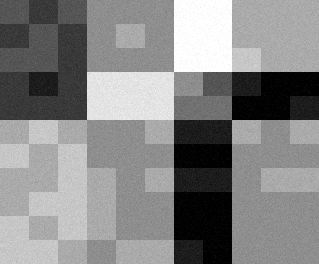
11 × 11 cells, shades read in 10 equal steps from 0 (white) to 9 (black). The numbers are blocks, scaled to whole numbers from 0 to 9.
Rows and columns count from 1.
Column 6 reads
4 4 4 1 1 3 4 3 4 4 3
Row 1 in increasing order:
0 0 3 3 3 4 4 4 6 6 7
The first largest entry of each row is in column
2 1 3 10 9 7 7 7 7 7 8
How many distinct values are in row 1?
5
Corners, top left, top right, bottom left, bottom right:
6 3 2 4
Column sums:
48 49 48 35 36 35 60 63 48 50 48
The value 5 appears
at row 5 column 7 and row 5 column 8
